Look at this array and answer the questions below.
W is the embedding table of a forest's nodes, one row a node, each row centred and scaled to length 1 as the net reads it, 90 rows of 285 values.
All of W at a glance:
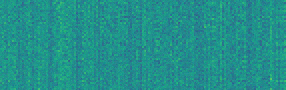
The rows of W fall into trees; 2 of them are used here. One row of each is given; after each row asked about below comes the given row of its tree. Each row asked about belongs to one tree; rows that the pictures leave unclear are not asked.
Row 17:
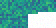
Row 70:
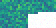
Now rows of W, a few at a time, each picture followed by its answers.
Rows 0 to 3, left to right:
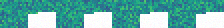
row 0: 17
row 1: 70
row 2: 70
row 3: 70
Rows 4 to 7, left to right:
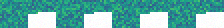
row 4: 17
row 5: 70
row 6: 17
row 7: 17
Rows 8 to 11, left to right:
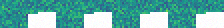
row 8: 17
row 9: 70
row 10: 17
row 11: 17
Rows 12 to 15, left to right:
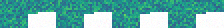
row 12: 17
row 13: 70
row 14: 70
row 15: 70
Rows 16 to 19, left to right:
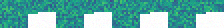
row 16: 17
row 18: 70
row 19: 70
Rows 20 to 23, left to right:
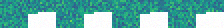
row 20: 17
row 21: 17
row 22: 70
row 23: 70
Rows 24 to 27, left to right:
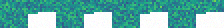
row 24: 17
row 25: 70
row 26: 70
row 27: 70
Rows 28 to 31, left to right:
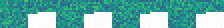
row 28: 17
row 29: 70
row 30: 70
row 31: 70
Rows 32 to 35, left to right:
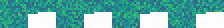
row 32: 17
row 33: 70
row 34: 70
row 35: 17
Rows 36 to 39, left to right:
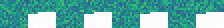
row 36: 17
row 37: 17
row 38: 70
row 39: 70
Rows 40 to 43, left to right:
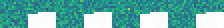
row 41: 17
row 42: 17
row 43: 17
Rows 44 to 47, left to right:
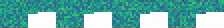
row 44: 17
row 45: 17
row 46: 70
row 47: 70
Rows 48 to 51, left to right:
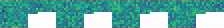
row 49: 70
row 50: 17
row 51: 17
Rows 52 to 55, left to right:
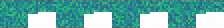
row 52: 70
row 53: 17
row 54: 17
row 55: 17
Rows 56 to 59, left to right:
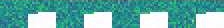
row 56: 70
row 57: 17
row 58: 17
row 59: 17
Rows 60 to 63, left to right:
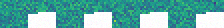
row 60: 70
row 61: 70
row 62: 17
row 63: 70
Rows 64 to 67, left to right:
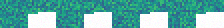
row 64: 17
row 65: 70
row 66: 70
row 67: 70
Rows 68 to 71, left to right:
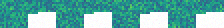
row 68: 70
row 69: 17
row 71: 17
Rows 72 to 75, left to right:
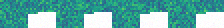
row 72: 17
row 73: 70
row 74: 70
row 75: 17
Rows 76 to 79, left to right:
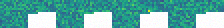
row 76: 70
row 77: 17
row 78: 70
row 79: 70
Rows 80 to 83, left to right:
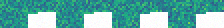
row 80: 17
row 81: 17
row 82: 70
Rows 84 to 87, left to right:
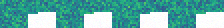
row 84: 70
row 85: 17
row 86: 70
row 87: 17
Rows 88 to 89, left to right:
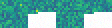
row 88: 17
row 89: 70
